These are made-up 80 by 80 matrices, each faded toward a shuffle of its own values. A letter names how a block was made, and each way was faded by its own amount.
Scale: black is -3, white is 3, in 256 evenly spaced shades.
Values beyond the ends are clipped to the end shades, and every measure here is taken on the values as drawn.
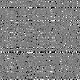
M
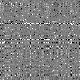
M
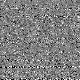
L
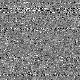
L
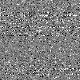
L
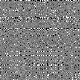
M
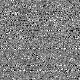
L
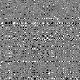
M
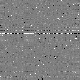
M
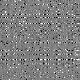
M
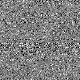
L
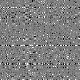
M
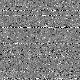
L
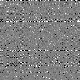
M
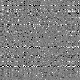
M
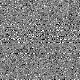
L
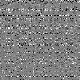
M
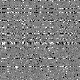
M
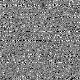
L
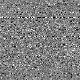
L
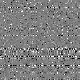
M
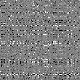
M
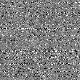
L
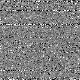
L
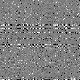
M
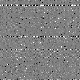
M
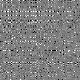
M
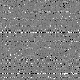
M
